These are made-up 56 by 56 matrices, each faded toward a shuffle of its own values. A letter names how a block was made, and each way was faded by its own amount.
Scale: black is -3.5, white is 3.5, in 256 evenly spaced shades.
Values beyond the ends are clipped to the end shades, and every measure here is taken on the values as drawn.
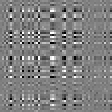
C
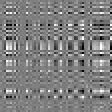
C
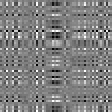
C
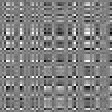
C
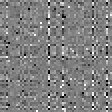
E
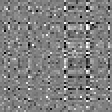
E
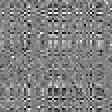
E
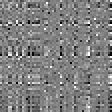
E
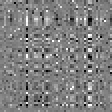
E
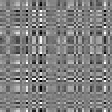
C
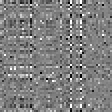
E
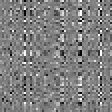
E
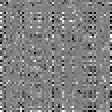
E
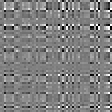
C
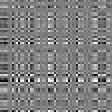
C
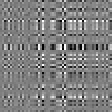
C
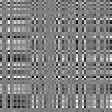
C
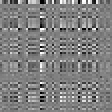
C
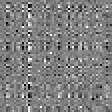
E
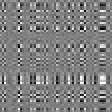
C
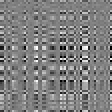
C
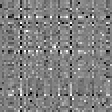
E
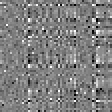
E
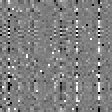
E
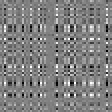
C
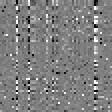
E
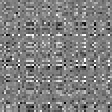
E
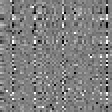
E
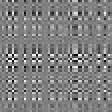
C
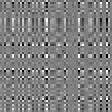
C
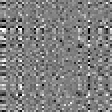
E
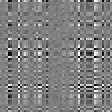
C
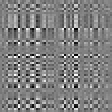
C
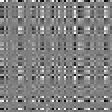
C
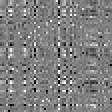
E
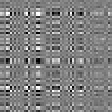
C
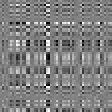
C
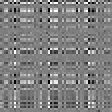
C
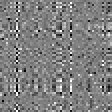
E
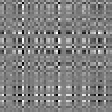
C
